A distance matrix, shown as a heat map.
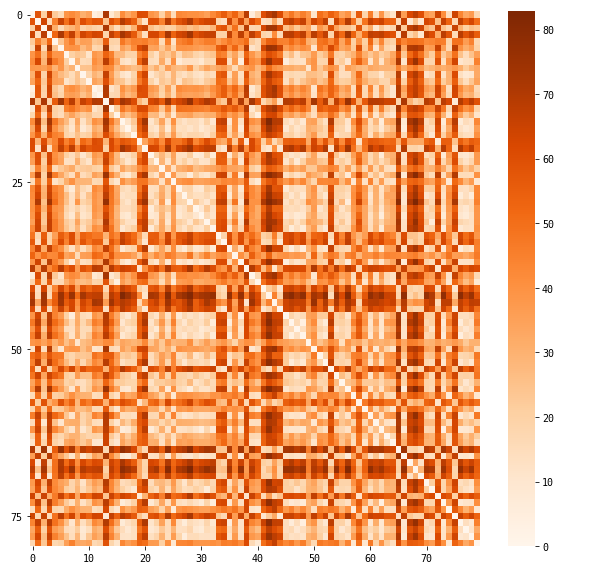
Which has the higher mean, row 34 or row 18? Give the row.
34
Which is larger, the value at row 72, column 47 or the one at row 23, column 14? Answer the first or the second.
the first
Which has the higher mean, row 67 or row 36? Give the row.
67
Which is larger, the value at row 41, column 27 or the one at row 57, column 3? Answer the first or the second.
the first
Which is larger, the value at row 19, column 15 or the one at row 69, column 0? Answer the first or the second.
the second
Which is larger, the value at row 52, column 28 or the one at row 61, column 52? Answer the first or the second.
the second
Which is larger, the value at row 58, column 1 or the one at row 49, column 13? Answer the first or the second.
the second
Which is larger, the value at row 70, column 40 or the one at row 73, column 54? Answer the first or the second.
the first
